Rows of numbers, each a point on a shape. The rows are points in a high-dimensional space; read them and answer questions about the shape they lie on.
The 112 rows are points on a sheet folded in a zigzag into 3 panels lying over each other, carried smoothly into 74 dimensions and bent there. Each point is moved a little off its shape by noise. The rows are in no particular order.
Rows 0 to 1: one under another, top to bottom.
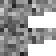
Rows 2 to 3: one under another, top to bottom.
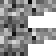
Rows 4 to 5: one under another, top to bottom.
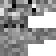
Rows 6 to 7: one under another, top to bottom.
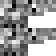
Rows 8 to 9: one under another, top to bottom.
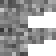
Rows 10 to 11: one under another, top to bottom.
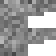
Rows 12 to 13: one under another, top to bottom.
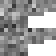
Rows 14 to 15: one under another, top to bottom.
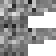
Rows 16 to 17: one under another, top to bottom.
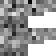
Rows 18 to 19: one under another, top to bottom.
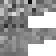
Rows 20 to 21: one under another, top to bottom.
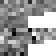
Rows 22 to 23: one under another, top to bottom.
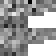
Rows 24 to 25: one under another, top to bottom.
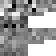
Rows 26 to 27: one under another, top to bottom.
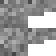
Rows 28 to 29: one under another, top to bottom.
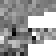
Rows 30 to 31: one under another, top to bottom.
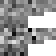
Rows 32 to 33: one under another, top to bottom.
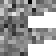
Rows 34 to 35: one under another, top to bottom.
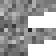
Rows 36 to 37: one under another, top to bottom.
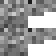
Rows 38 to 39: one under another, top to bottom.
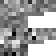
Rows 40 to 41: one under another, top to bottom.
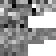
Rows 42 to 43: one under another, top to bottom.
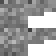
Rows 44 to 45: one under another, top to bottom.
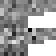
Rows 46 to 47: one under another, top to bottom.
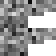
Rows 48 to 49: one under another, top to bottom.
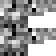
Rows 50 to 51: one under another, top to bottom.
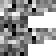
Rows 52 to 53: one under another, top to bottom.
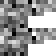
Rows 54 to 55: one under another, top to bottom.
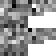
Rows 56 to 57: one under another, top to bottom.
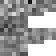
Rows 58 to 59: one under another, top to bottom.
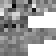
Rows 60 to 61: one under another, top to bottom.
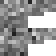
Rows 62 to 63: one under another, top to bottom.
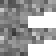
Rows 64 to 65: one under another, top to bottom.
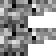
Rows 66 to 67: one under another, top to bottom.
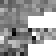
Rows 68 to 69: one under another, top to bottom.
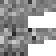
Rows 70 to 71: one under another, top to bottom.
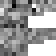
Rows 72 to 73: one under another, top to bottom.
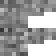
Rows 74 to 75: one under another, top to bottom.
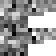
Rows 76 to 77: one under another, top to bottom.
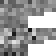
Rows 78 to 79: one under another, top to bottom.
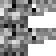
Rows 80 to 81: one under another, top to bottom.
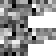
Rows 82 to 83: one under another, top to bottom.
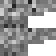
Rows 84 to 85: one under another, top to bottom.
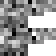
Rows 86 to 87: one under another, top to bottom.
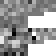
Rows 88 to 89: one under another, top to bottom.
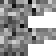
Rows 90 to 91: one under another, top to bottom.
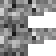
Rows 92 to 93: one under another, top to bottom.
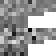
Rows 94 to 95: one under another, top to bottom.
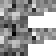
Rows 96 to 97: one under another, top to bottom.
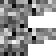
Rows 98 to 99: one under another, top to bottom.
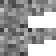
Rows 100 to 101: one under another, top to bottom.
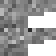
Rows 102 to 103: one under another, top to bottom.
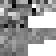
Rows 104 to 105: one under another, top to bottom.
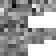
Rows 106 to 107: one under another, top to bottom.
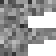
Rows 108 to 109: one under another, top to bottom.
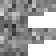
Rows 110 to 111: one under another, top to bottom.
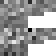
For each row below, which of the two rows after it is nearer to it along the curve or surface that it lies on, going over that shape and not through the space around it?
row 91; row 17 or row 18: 17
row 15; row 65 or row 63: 65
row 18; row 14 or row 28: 14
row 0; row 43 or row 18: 43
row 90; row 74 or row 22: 74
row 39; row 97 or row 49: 49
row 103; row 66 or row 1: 66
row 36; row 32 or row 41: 32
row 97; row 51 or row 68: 51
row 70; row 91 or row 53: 91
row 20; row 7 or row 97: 97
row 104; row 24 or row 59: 24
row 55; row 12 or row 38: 38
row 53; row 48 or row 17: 48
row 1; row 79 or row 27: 79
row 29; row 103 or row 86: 103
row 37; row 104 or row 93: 93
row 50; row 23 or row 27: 23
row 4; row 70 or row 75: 75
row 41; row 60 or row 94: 60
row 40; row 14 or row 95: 95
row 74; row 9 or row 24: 24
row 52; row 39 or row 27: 39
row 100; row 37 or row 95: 95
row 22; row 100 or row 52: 52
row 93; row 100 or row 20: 20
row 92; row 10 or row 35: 10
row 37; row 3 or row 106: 106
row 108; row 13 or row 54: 54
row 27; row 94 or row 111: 94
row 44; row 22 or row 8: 8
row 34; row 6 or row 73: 6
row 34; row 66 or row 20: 66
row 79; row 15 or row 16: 15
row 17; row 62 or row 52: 62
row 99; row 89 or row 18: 18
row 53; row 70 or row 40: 40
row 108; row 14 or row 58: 58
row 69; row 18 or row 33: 33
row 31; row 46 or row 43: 46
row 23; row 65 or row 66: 66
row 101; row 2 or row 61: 2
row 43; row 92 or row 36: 92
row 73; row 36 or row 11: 36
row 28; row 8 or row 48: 8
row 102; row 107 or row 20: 107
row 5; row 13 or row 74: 13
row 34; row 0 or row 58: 58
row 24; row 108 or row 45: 108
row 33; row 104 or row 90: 90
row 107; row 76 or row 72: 72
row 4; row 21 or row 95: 21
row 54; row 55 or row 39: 39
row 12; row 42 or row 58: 58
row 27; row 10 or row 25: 25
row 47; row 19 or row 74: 74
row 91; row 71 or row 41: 71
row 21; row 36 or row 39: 39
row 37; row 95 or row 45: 45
